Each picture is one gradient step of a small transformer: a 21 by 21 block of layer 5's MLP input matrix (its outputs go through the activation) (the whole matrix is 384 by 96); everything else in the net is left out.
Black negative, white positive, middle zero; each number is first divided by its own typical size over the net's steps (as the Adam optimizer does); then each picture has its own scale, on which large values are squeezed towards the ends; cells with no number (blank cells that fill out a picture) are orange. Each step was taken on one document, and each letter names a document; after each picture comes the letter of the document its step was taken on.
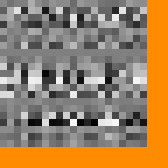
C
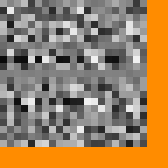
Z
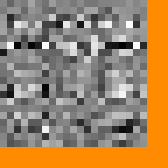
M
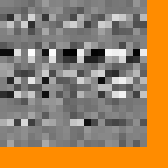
M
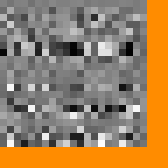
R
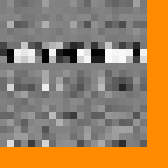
M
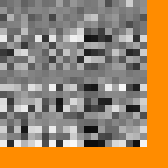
Z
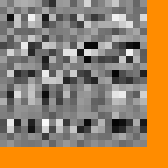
M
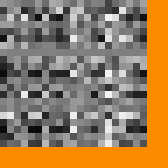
C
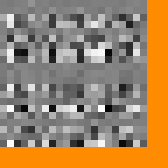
R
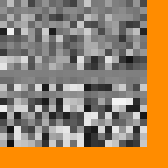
Z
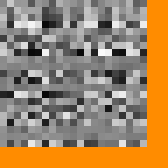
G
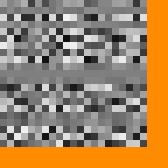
Z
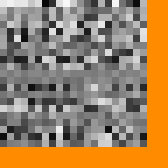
Z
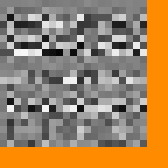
G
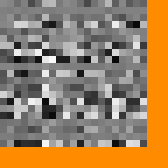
G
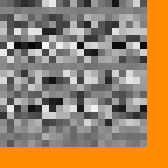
G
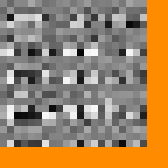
G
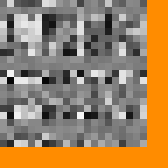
G
